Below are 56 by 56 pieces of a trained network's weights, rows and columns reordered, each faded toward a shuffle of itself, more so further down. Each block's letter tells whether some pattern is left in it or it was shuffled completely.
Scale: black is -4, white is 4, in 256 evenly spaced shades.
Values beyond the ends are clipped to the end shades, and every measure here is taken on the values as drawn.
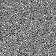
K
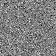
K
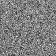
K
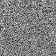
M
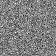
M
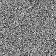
M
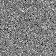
K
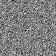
K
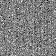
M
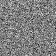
K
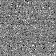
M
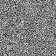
K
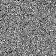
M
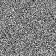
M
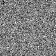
K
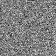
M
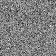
M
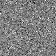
M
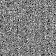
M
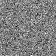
K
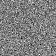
K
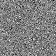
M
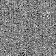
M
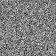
K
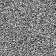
M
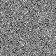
K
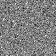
K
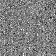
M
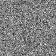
K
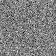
K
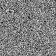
K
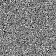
M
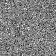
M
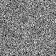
K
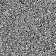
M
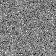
K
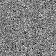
K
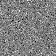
K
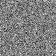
K
